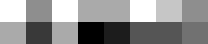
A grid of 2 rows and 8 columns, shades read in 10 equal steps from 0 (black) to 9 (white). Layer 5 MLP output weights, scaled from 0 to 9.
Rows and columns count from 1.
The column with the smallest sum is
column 4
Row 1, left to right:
9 5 9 6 6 9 7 5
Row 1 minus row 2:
3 3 3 6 5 6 4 1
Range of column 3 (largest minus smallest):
3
